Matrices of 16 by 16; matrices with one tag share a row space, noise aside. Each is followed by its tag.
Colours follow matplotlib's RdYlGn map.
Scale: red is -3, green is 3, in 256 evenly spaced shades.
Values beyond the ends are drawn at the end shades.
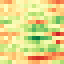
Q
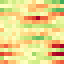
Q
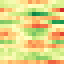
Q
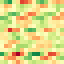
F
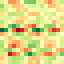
F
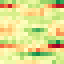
Q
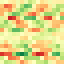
F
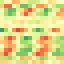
F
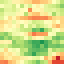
Q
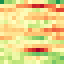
Q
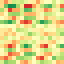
F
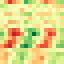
F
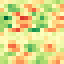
F
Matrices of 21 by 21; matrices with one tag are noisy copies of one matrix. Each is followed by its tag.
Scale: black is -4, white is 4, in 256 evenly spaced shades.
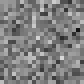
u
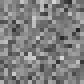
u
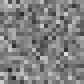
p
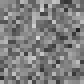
u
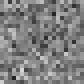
p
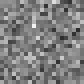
u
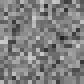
u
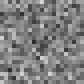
p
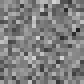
u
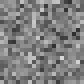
u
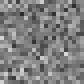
p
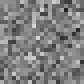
u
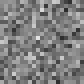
u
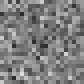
p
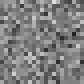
u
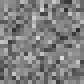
u
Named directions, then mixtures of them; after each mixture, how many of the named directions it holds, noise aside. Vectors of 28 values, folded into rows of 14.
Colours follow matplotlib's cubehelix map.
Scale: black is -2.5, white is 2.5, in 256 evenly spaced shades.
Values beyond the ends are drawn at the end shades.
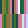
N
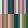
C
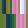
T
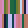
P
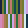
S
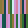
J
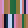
one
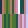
one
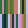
three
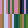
three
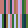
two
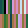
three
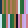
three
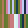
three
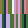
one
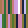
three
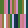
three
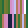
two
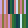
one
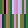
two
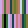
two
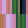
one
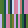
one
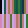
three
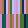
one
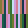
one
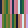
one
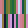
three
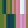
one
